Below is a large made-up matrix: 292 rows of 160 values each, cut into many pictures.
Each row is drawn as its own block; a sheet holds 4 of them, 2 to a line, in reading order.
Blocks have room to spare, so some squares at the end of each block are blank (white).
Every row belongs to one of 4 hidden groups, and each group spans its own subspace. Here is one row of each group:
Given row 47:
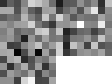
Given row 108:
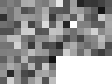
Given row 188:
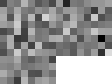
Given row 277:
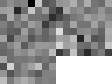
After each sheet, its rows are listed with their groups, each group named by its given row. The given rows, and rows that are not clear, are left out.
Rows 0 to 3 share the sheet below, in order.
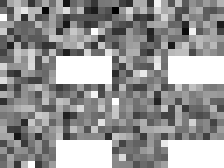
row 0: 188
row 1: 277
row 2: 47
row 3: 108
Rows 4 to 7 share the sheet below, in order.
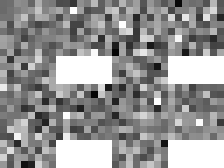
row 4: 188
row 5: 188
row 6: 47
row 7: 108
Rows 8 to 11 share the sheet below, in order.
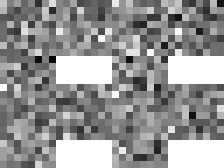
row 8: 108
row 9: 47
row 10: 47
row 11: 277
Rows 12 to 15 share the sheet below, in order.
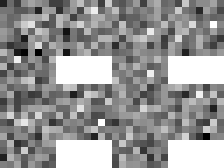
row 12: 47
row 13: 188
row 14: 188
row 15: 188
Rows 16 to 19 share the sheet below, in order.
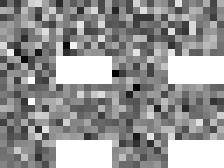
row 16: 47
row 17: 277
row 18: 108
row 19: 108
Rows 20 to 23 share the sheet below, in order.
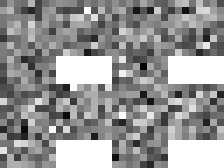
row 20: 188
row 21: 188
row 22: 47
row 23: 188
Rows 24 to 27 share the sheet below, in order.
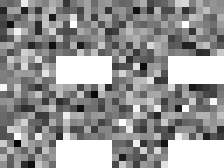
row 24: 108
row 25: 188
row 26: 47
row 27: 108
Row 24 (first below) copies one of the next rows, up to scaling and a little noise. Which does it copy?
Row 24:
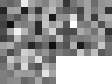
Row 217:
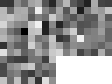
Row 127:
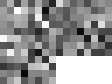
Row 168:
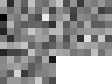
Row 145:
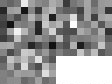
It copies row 145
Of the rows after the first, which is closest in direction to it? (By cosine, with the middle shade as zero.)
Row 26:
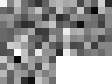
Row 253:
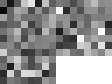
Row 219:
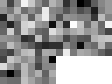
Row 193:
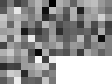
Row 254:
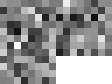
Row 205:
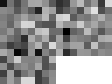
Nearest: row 254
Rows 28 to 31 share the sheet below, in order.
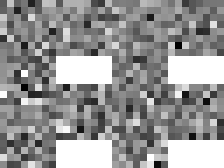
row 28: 108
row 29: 47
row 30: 277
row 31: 188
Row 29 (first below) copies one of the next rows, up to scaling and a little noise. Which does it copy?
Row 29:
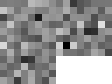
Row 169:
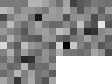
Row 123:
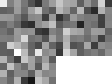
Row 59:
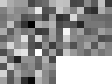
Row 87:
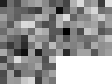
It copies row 169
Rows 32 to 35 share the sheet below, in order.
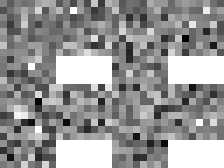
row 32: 188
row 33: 188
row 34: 188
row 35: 108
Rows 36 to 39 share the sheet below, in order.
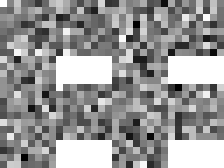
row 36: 47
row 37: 188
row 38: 108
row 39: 47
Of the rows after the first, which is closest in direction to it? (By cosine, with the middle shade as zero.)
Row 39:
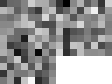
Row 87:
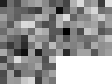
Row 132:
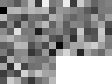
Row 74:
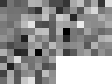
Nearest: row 74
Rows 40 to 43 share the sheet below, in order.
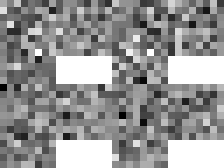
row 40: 108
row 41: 47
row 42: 47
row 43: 188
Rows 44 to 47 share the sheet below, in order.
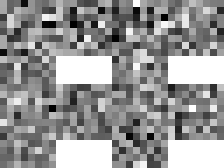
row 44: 108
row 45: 108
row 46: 108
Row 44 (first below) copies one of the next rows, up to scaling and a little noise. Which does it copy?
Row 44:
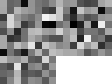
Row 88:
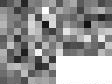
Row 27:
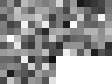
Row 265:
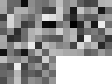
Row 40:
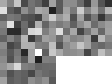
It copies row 265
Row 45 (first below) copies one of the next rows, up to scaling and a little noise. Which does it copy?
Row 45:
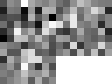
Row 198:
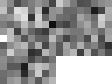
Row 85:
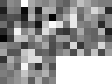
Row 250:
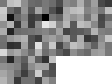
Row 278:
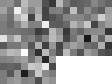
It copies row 85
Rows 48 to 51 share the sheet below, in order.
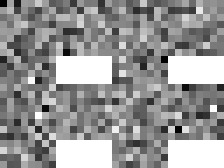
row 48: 47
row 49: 188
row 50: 108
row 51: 47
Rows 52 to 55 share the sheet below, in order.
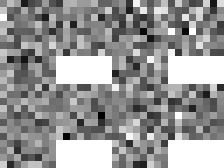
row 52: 108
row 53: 277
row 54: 277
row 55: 47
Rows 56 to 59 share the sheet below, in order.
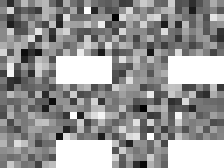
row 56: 188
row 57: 108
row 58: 277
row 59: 47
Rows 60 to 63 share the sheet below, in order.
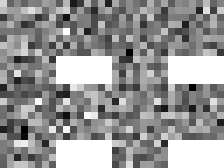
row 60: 47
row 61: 188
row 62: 47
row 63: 108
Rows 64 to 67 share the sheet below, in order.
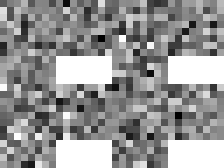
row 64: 188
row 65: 188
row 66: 47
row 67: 47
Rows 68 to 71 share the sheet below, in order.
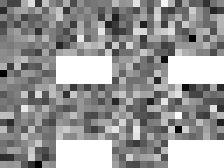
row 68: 277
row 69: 108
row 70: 188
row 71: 47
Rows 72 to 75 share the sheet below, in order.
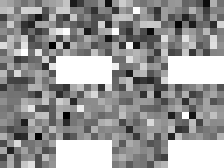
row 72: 47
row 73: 188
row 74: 47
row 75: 277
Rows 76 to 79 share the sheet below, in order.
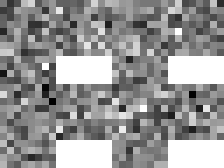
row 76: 277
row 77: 47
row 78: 277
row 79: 108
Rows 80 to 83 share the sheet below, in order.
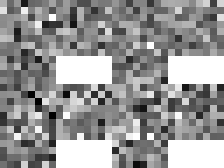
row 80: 108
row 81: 188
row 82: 188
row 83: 47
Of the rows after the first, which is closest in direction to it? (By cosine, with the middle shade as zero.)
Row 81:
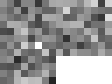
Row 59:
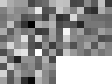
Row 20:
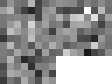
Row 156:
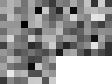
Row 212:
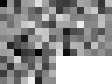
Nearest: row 20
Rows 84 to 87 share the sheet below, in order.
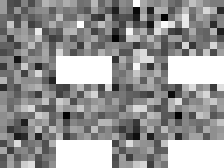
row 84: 188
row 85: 108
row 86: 47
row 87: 47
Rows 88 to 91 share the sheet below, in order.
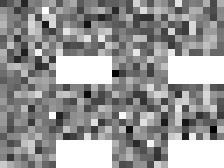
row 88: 108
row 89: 277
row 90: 188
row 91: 188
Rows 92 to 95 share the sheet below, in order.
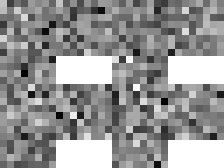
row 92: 108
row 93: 277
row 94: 277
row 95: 108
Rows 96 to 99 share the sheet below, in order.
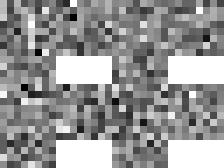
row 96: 47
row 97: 188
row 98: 277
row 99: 108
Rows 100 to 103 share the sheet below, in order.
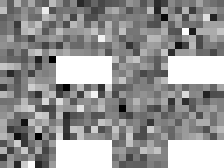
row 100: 108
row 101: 277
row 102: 47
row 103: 188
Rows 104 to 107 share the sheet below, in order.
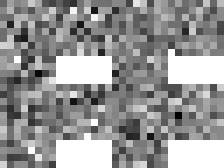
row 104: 188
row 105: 277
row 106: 188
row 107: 47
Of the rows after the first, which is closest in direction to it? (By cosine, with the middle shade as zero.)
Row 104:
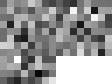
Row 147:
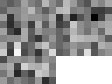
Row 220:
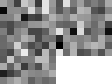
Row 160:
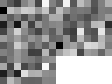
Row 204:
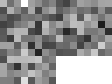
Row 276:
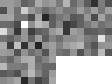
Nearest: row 204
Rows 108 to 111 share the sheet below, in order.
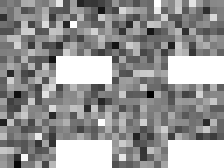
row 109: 277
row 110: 108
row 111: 188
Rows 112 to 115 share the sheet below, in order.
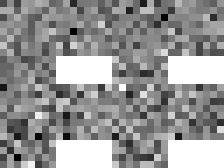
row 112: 47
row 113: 277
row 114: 47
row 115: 277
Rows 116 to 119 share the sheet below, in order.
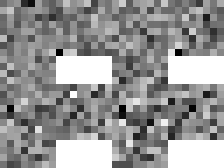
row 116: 277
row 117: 277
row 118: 188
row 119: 188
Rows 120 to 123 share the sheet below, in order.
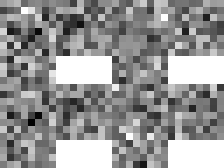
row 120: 188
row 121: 277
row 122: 188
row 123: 47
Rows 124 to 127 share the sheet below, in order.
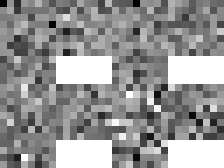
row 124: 47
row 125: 108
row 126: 108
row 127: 108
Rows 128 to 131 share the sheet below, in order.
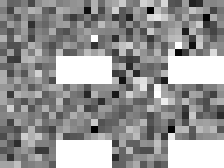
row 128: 188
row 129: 277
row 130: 188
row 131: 277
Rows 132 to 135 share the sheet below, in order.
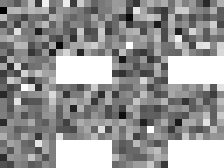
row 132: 277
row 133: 277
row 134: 277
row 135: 188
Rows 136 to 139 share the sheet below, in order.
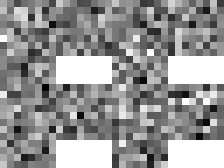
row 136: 108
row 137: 47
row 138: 277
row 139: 188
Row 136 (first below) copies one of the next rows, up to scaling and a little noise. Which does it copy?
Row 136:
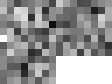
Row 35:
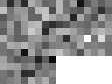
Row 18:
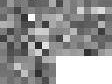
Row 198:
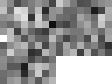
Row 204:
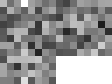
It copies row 198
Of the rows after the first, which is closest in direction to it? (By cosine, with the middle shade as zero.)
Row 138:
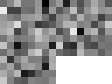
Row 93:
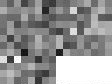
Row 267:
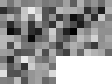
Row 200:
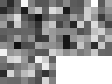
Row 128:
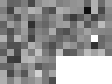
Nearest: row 93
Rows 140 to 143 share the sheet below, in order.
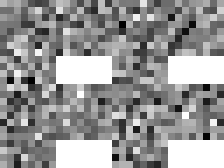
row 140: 47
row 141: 188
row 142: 108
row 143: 188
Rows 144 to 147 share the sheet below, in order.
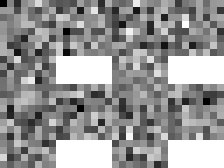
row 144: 47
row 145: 108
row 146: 188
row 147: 188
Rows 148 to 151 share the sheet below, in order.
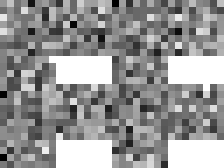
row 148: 108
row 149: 47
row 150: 277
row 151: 188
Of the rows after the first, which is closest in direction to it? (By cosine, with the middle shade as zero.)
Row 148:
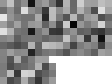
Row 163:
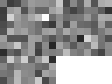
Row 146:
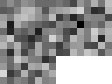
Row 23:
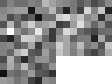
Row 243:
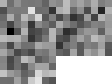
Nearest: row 23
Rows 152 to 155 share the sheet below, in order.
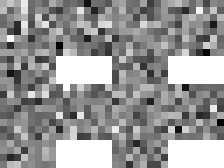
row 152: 108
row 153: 188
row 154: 277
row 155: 47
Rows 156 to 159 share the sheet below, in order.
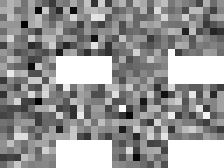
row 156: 188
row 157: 277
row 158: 277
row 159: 108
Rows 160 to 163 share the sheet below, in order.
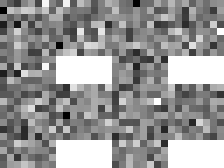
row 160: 277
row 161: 108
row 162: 47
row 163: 108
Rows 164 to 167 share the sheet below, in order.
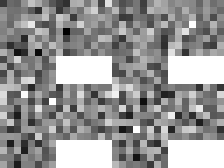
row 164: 47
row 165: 188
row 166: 108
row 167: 108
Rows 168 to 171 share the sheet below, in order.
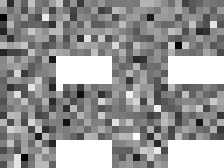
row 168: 108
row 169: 47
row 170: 108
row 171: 108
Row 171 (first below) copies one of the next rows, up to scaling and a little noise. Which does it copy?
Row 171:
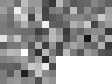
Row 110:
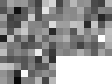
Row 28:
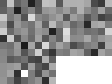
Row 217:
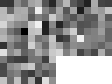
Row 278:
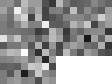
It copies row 278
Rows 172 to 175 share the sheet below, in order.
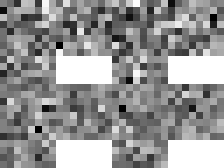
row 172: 277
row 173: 108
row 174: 108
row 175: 188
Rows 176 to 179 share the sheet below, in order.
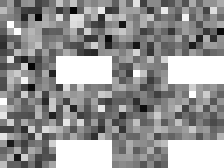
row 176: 188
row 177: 108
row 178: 108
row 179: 108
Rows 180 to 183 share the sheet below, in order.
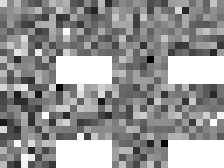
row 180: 47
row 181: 188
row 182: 108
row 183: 108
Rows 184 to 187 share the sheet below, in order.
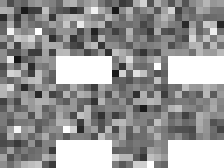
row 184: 188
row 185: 277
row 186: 277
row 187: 188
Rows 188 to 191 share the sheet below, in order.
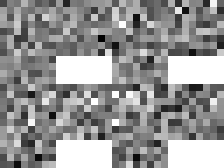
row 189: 188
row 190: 188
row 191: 108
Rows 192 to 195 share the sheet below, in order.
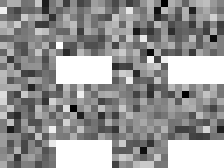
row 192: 277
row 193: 108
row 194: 108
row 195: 188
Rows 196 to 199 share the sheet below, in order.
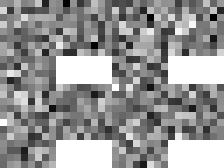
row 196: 277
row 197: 188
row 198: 108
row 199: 47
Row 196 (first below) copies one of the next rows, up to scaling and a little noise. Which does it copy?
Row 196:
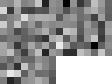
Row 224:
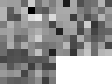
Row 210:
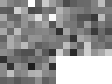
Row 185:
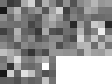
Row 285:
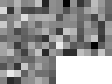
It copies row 285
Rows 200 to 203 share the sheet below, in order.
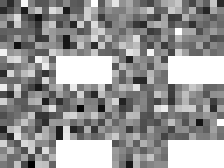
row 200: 277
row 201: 47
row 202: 47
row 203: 108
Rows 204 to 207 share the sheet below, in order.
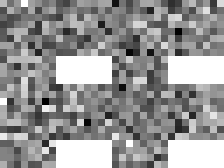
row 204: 108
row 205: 47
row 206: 108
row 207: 277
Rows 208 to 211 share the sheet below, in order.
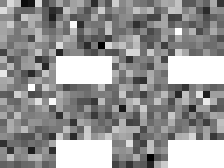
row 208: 277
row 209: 47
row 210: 277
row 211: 188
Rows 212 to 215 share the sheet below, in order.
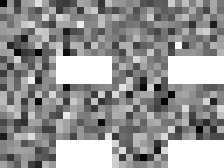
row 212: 47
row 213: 47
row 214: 188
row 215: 277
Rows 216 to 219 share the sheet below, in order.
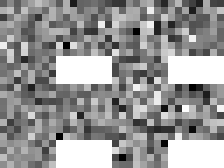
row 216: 47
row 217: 108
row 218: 277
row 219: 108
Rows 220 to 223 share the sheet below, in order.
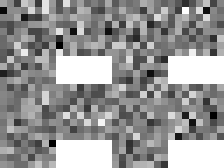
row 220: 277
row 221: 188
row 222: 108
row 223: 277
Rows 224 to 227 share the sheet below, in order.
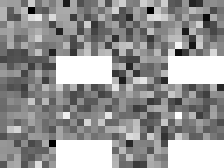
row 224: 277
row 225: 277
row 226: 108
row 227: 47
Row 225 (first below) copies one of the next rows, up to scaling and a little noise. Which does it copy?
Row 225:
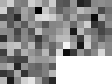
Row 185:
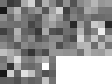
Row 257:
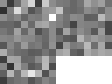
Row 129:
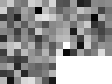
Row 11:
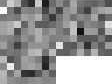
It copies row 129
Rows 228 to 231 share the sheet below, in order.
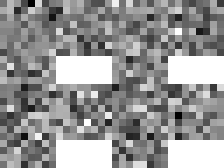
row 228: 277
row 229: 47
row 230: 108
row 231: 47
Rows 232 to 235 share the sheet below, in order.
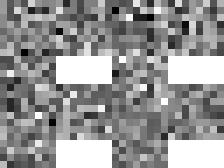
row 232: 277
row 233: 277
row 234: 188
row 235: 277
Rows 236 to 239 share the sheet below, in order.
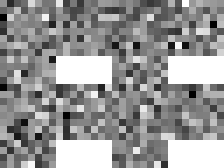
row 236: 108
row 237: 47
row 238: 47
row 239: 108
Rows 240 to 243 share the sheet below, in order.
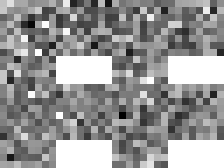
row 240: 47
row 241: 188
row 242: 277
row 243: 188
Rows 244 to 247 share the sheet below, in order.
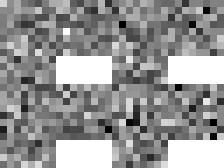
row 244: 47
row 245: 188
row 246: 188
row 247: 188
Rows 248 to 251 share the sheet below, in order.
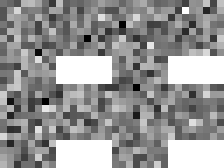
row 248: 108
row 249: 188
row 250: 108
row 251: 108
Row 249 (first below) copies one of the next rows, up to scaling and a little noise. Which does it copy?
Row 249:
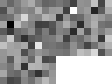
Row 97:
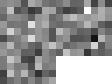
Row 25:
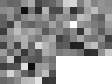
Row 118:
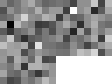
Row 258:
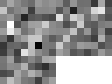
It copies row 118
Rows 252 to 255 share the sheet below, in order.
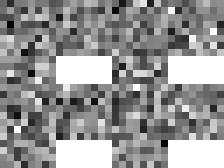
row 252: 188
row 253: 277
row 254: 188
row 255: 108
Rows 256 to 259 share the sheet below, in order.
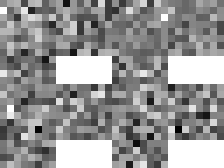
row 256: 277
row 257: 277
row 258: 188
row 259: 47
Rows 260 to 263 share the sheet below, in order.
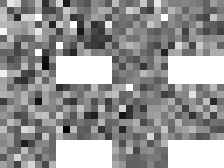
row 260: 277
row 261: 277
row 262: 47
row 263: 108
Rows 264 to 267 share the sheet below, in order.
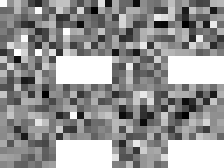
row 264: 47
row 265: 108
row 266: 277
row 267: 188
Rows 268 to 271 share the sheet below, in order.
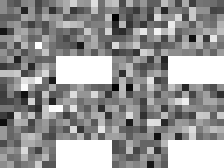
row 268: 188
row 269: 108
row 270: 108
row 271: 47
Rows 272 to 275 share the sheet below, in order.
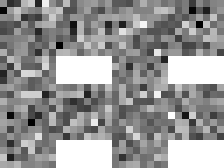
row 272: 277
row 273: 108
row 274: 188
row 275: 277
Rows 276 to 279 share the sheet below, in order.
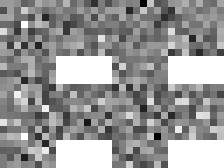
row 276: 188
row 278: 108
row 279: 47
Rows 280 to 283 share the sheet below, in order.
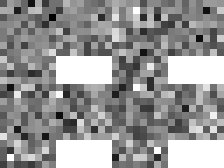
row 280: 277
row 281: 108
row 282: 277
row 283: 277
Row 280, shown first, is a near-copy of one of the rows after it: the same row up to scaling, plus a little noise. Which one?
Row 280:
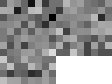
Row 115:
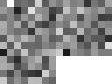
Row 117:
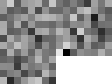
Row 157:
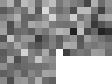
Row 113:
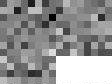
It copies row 113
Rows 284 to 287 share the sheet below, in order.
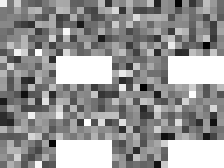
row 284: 47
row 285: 277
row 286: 108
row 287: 108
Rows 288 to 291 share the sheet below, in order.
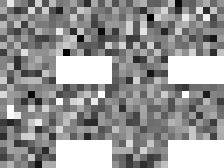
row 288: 277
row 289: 188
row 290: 188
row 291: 188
